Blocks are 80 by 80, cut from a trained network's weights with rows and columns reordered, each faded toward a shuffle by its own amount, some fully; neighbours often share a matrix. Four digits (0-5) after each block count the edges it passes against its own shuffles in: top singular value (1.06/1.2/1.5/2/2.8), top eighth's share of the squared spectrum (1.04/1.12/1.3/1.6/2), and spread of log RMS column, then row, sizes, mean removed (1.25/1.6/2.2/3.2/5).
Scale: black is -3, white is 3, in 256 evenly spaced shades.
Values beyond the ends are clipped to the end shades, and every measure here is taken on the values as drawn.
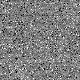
1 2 1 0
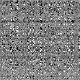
3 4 3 2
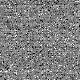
2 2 2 0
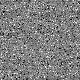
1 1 0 0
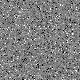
0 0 0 0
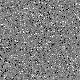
0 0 0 0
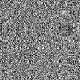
3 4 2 2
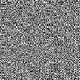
4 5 2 3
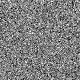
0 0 0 0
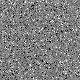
0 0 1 0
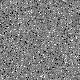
0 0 0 0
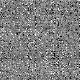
2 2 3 0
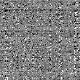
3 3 3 1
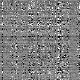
3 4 4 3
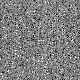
1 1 0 1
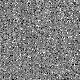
1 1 0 1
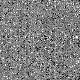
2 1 0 1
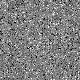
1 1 0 0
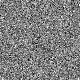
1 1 0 0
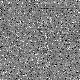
1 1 0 0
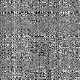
3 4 1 4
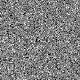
2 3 1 1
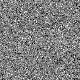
2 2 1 1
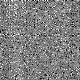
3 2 0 2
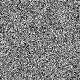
2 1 0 0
